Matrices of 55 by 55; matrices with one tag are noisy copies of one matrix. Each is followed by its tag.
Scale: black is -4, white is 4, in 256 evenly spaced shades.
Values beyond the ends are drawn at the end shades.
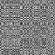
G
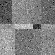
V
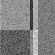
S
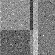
S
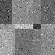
V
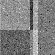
S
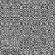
G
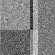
S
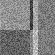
S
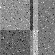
S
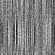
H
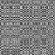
G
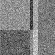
S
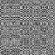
G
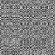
G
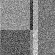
S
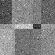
V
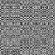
G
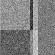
S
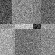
V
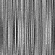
H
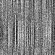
H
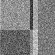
S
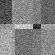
V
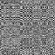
G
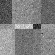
V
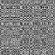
G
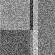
S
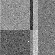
S
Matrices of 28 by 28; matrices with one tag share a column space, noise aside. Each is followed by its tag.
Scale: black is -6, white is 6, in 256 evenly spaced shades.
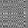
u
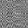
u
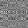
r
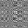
r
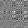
r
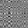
u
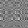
r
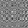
r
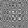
r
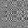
r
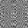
u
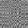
u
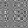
r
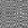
u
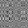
r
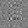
r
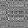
r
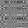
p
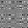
p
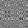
r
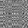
u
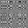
p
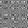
p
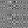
p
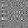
r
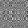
r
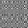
p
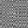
u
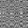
u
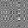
r
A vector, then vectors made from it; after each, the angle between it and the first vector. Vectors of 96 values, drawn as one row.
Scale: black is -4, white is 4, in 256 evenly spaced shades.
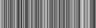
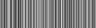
orthogonal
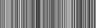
orthogonal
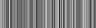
partly aligned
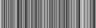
nearly parallel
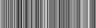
nearly parallel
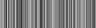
partly aligned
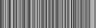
partly opposed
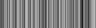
nearly opposite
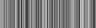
nearly parallel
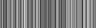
orthogonal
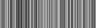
partly aligned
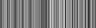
partly opposed
